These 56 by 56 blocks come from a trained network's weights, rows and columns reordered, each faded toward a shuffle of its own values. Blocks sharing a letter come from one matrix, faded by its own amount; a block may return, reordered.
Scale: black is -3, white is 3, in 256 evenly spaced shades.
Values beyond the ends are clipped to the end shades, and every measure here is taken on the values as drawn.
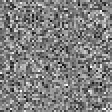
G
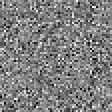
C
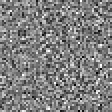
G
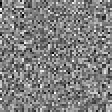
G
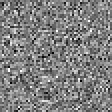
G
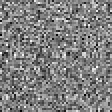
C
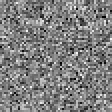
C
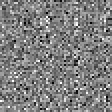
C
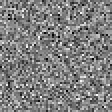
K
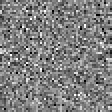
C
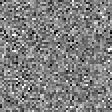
C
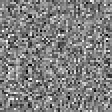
C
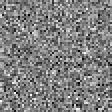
K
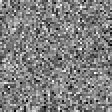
K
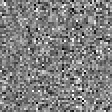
C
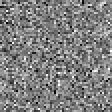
K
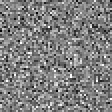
K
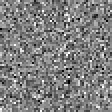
C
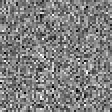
G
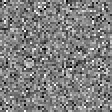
C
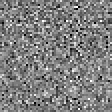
C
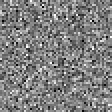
K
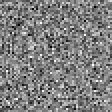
K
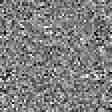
C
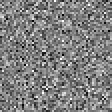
G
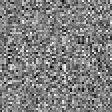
G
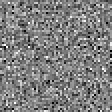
C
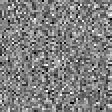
G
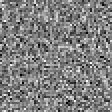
C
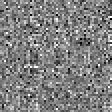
C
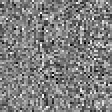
G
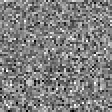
K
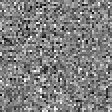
C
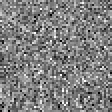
K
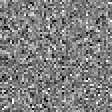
C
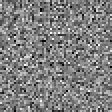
K
